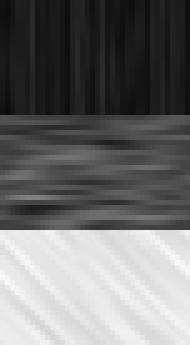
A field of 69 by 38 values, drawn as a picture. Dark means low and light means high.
It is made of 3 by 1 panels. Panel 1,1: very low, streaked downward, faint in contrast. Panel 2,1: low, streaked across. Panel 3,1: very high, slanting down to the right, faint in contrast.
